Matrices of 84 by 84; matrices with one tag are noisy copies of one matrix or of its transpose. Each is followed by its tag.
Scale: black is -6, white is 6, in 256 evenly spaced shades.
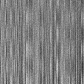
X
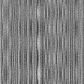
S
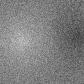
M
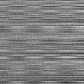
X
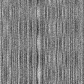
S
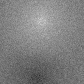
M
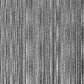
X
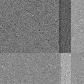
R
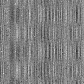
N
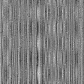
S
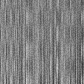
X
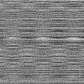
S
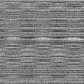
S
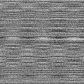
S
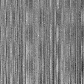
X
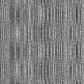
N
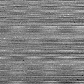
X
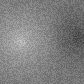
M
